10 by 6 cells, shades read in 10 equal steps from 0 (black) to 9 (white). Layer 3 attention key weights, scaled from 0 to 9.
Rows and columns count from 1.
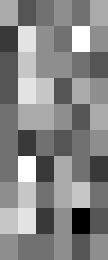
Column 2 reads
3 8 7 8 6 2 9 7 8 4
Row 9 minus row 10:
2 4 -2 0 -3 -2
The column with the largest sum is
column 2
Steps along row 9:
up down up down up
